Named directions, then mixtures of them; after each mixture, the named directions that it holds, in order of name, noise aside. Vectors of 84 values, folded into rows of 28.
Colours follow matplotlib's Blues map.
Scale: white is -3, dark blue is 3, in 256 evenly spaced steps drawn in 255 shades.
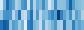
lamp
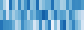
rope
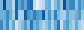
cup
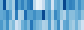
cup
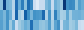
cup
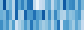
cup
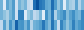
cup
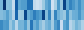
cup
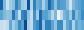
lamp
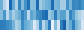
rope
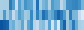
lamp, rope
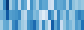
lamp, rope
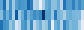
cup, rope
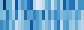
cup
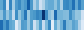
cup, rope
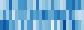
lamp, rope
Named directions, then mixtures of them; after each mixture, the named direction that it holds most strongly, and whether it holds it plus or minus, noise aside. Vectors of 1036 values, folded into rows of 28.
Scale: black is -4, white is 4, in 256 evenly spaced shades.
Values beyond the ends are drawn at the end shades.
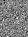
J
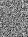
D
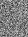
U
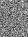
D, plus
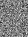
D, minus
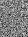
D, plus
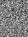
J, plus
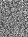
U, plus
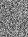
U, plus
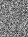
U, minus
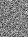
U, plus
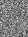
U, minus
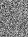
U, plus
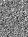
J, minus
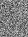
U, plus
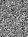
J, plus
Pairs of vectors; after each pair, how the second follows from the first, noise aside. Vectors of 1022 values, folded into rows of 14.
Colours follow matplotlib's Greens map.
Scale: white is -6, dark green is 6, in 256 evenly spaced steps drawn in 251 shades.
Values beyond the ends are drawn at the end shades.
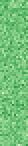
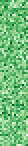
scaled up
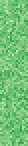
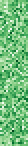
scaled up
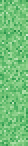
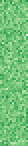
copied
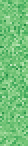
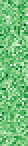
scaled up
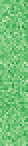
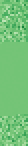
partly zeroed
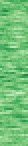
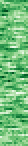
scaled up
